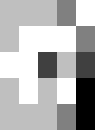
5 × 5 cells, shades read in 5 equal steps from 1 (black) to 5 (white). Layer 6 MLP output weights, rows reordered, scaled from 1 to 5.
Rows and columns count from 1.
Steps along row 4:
up down up down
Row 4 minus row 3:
-1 0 2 1 -1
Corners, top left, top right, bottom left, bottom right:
4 5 4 1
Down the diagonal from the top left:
4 5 2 5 1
